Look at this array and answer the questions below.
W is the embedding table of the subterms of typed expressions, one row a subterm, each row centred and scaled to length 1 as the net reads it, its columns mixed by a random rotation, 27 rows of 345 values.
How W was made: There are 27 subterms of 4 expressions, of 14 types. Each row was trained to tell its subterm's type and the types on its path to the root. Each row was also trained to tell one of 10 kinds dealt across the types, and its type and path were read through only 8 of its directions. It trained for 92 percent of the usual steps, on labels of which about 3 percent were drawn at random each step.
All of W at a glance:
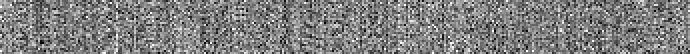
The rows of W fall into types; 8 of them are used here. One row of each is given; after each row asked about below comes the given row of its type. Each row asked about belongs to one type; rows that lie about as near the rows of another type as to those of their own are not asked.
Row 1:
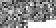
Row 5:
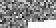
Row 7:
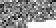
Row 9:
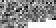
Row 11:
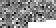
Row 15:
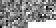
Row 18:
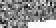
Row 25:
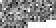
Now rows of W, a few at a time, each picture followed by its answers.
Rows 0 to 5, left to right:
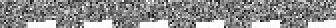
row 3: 25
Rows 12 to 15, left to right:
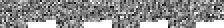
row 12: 18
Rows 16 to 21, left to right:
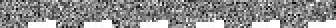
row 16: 11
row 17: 25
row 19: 1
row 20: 9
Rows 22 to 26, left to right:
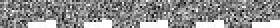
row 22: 11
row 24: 15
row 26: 18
